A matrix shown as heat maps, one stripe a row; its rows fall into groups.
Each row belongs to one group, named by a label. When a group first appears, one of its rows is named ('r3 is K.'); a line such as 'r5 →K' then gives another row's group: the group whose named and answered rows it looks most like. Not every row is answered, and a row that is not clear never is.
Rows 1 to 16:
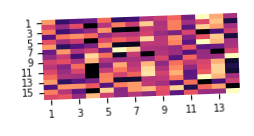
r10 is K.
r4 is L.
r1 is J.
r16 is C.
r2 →K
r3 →J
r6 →J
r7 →L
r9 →C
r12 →K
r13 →J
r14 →L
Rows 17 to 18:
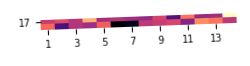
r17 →C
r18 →J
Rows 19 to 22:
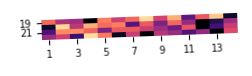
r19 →K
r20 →L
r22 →C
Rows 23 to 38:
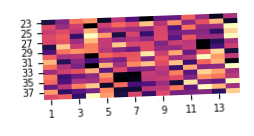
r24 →K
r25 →C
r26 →C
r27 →C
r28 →L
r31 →J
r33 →C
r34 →J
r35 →J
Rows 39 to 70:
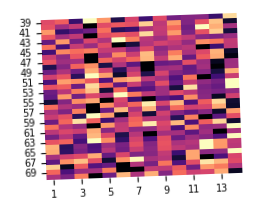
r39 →C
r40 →K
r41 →J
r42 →K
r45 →L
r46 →K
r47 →K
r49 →C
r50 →C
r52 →C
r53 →C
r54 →L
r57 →K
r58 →C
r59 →L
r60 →K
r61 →C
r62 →C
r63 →C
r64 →J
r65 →J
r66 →C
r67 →L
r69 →J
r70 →K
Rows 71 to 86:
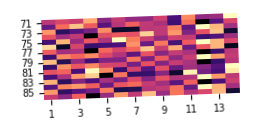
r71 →C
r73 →J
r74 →K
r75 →L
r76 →J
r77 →K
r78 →L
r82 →C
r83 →J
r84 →L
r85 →J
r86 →K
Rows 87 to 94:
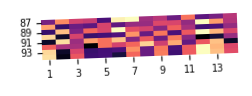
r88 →J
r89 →L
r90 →J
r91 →L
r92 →K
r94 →J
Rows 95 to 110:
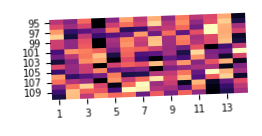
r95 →K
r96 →K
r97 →J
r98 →J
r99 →K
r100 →K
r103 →C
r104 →K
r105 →C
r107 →K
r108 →L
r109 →L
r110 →L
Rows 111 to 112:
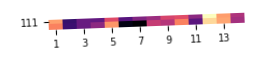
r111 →J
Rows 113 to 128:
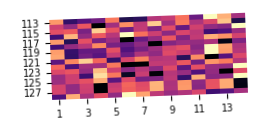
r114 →K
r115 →C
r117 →J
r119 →J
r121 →L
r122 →J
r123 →C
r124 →C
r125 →C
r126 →K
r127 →K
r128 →L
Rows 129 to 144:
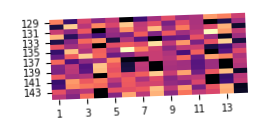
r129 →J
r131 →K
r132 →J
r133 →C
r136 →L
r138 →C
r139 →C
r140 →K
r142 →L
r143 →K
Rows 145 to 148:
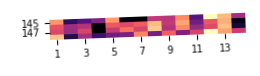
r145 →J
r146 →K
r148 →J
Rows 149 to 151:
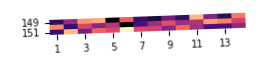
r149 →C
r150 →J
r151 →L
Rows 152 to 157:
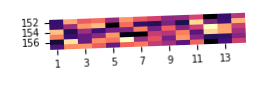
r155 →J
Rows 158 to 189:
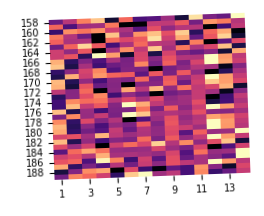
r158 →C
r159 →J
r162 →K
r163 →L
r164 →K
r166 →J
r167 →J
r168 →C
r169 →L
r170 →J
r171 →J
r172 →K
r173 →C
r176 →J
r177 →L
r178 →J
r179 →J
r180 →J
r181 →C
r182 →J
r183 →K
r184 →L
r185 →C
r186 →C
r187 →J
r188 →C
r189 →L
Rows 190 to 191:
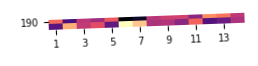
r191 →L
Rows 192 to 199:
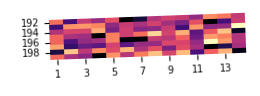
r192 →J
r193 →L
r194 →C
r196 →J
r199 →K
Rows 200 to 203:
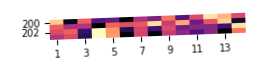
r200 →J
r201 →K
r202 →C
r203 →C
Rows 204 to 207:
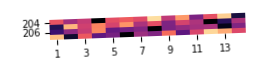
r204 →K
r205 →L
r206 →C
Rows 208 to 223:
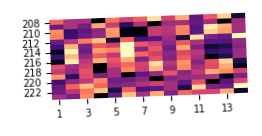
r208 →K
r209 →C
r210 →J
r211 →J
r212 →C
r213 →L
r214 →L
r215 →L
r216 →L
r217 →K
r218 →K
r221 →L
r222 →C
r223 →K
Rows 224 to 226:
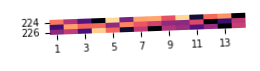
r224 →K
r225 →L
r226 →C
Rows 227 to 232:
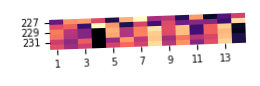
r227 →L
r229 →K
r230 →K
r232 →K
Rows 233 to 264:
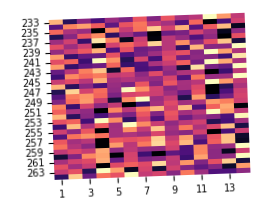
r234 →L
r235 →K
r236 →C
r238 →K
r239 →C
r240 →J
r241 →C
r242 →J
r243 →C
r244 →L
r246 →J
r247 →L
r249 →L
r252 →J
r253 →C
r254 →L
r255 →K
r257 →K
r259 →C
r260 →C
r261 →C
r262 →K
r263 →C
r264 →L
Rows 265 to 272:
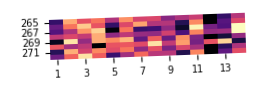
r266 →L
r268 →C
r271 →L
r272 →L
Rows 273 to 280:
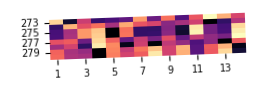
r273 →J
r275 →C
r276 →C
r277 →C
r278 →C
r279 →K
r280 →K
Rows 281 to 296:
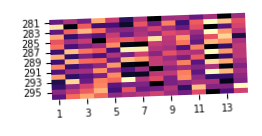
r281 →C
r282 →J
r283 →L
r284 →J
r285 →K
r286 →J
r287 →L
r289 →L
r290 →J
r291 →C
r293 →L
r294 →C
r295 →C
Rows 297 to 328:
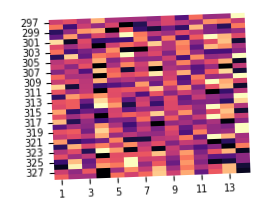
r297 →C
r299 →C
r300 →L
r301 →J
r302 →K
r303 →J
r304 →L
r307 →C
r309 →C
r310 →J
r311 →K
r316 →K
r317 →J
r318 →C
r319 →C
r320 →C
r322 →L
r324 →K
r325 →L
